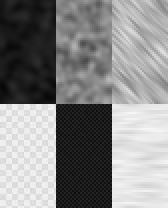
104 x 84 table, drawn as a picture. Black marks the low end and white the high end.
The table splits into 2 rows of 3 panels. Panel 1,1: very low, blotchy, faint in contrast. Panel 1,2: middling, blotchy. Panel 1,3: high, slanting down to the right. Panel 2,1: very high, checkered, faint in contrast. Panel 2,2: very low, checkered, faint in contrast. Panel 2,3: very high, streaked across, faint in contrast.
